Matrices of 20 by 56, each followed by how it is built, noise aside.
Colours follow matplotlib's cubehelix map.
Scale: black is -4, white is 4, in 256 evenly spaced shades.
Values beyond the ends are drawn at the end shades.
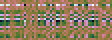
low rank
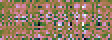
low rank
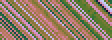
Toeplitz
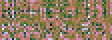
low rank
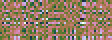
low rank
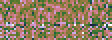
low rank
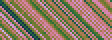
Toeplitz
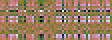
low rank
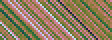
Toeplitz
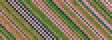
Toeplitz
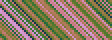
Toeplitz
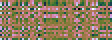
low rank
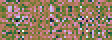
low rank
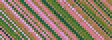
Toeplitz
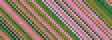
Toeplitz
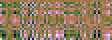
low rank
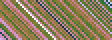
Toeplitz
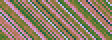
Toeplitz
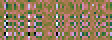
low rank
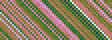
Toeplitz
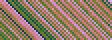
Toeplitz
